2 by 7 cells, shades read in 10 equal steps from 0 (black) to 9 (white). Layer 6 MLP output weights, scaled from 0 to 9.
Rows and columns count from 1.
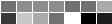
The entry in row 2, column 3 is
6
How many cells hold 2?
1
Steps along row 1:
up same same down same up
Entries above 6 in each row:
0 2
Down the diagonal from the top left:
4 7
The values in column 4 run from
4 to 5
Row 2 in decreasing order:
9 7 6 4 2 1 0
